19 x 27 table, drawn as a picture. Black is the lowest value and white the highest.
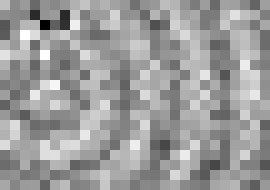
The top left is the roughest part. No single row or column stands out from its neighbours. An odd patch, rougher than its surroundings, sits in the top left. The values follow a bell shape. No overall slope runs across the table. Concentric rings centre on the middle left.
